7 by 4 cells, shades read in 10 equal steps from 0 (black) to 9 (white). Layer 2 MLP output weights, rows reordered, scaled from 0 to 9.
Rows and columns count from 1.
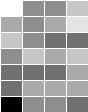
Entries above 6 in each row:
2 1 1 2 0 0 0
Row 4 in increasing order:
5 6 7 7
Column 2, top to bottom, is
5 5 5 7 4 6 5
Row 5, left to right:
4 4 4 6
